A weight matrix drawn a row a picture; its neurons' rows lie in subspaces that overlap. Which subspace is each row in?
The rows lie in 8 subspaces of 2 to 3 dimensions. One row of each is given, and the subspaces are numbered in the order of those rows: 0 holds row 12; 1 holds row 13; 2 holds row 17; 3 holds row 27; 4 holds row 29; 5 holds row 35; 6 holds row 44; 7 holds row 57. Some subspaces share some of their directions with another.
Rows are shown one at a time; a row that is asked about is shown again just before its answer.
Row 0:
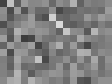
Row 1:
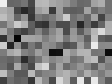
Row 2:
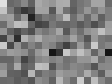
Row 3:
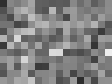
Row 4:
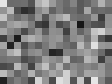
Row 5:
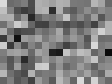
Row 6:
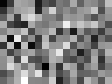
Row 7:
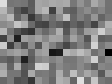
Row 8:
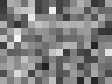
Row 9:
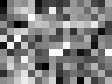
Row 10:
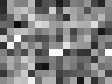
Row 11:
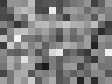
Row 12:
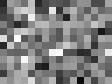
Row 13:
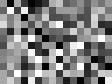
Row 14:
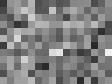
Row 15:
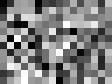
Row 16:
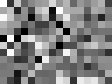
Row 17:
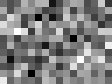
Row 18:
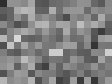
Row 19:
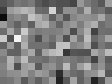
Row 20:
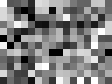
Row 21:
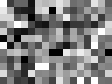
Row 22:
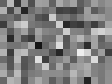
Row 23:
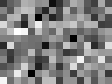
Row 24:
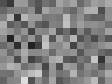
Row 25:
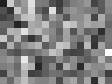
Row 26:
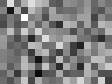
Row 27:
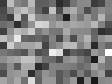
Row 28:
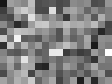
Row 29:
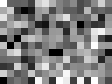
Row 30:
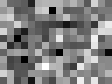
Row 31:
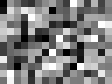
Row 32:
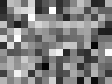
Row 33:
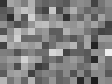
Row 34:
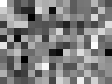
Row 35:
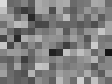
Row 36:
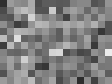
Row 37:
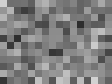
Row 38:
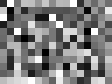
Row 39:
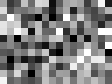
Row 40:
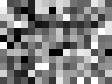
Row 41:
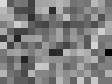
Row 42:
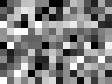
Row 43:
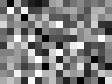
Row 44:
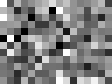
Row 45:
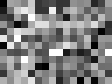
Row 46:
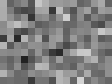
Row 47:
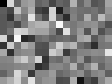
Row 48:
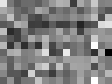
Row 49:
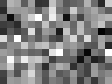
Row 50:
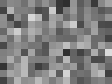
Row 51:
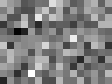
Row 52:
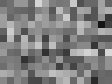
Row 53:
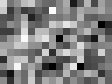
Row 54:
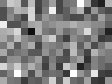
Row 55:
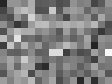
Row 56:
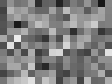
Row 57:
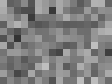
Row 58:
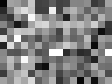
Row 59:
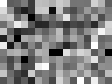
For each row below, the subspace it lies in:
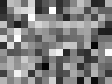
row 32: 7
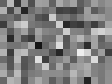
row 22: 6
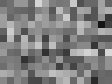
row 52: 0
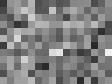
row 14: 6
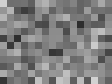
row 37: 4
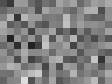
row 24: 3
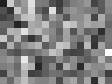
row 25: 1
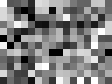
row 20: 4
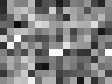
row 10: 3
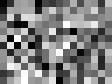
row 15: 3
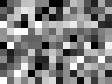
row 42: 2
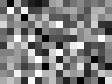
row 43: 1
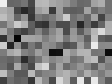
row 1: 4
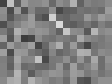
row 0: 6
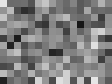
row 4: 4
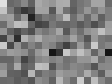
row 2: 5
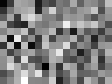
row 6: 3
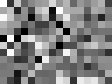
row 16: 6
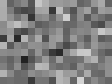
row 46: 0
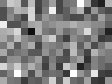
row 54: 7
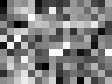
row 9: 3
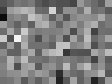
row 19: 6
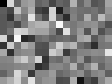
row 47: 6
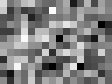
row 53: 5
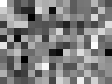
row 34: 3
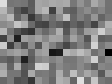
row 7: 7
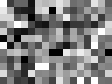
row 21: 1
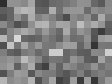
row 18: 4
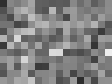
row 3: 7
